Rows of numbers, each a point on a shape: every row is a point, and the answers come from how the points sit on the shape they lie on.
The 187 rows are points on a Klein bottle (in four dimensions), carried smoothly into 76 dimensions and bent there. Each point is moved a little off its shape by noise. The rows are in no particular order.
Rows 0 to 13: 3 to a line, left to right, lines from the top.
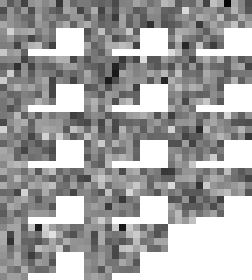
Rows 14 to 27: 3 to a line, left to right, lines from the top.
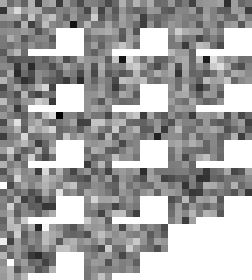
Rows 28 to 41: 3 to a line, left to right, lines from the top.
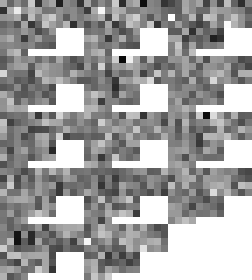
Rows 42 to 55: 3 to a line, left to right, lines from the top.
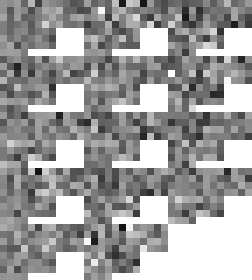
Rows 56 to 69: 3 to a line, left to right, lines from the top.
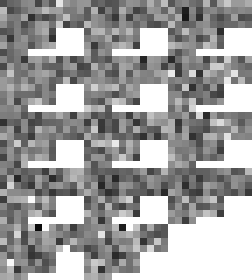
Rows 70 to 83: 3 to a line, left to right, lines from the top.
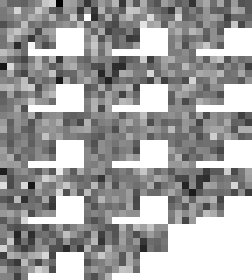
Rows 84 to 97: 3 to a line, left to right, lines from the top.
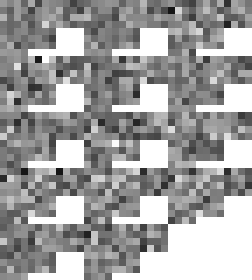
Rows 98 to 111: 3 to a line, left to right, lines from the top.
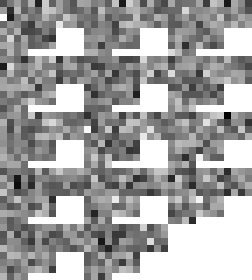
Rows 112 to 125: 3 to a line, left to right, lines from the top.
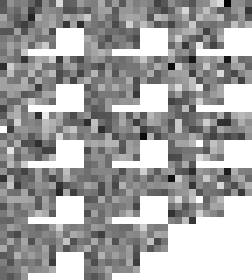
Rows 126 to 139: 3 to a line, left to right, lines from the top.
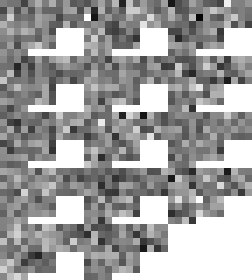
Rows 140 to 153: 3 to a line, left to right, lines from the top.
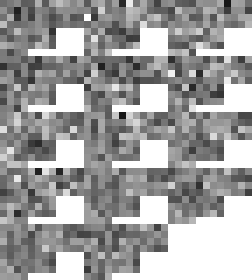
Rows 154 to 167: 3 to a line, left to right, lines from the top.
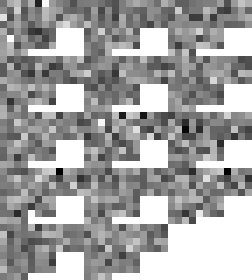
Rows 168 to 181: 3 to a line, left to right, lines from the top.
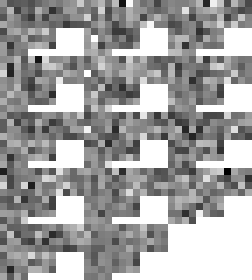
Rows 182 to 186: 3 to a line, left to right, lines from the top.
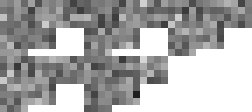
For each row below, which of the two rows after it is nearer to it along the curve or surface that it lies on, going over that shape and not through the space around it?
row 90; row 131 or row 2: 131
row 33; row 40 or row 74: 74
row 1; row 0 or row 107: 0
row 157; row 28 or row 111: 111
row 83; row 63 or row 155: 63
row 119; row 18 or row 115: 115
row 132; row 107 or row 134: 107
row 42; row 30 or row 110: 30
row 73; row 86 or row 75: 86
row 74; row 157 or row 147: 157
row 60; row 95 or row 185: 185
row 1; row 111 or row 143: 143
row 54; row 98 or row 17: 98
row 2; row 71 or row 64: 64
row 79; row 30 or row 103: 30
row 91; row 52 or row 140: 52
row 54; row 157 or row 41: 41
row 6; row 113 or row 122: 113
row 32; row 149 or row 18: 18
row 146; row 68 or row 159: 68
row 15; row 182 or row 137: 137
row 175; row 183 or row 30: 30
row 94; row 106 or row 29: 29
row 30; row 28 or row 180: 28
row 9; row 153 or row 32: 32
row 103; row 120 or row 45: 45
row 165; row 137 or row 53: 137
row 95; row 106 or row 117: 117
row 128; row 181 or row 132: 132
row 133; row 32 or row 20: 20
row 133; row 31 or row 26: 26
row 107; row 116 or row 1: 116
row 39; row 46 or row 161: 161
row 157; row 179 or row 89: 179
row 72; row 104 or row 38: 38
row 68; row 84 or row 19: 19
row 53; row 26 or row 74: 74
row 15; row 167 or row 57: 57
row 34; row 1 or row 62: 62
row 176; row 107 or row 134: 107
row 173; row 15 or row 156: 15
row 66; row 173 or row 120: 120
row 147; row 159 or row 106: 159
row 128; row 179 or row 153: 153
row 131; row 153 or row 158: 153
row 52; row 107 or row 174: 174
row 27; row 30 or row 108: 30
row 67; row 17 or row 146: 17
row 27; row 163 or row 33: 33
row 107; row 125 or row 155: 125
